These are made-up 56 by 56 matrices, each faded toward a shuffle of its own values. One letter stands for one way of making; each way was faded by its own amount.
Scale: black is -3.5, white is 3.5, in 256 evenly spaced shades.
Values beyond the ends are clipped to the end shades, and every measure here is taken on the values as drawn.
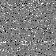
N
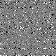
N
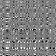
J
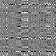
J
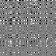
J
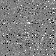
N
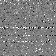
N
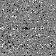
N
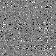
N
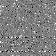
N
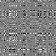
J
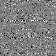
N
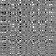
J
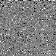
N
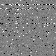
N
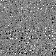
N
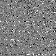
N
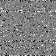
N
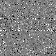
N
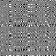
J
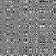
J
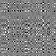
J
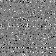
N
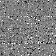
N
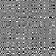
J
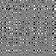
J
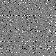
N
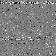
N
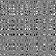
J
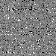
N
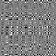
J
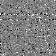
N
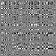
J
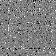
N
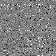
N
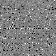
N
